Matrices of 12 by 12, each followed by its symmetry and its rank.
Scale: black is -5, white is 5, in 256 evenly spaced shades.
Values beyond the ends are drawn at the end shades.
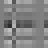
neither, rank one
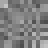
symmetric, rank two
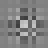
symmetric, rank one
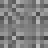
antisymmetric, rank two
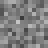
antisymmetric, full rank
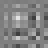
symmetric, rank one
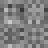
antisymmetric, rank two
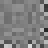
antisymmetric, rank two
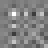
symmetric, rank two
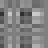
neither, rank one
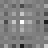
symmetric, rank one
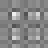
symmetric, rank one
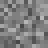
antisymmetric, full rank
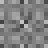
symmetric, rank two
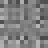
antisymmetric, rank two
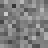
antisymmetric, full rank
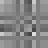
symmetric, rank one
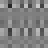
neither, rank one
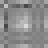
symmetric, rank two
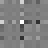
symmetric, rank one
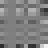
neither, rank one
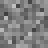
antisymmetric, full rank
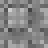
symmetric, rank two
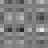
neither, rank one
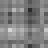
antisymmetric, rank two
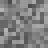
antisymmetric, full rank
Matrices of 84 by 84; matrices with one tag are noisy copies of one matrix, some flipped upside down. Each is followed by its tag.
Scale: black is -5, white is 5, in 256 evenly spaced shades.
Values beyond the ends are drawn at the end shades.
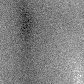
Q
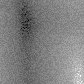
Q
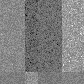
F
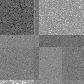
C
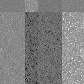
F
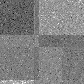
C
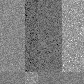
F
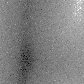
Q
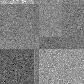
C
